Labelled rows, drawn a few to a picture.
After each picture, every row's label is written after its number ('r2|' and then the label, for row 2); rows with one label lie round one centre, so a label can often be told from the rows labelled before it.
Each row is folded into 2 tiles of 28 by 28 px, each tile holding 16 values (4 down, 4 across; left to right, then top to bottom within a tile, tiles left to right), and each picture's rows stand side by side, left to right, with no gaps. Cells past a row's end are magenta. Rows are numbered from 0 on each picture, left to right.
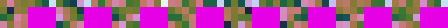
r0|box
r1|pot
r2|box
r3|box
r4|pot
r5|pot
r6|box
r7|box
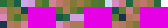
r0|pot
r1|box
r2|box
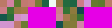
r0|box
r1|pot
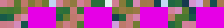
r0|box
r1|box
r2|box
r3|pot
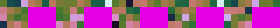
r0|pot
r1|box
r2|pot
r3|box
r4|pot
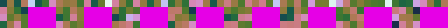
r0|pot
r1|box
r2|box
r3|pot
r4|box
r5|box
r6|box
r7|pot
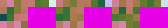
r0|box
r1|box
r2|box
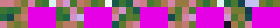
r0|box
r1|box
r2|pot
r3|box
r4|pot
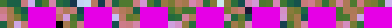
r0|pot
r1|pot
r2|pot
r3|box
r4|pot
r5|pot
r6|box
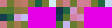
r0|box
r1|box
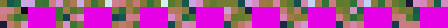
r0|pot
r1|box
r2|box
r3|pot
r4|pot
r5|pot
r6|pot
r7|pot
